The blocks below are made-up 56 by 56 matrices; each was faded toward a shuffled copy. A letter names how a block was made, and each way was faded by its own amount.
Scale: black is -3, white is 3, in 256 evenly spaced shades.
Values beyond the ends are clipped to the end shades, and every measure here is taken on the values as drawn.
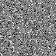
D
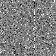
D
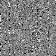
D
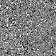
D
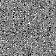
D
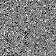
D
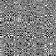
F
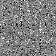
D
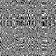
F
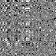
F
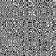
F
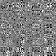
F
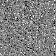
D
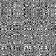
F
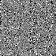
D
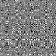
F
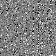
D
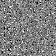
D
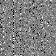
D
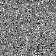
D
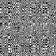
F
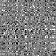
F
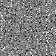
D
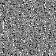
D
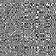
F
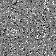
D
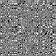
F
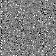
D
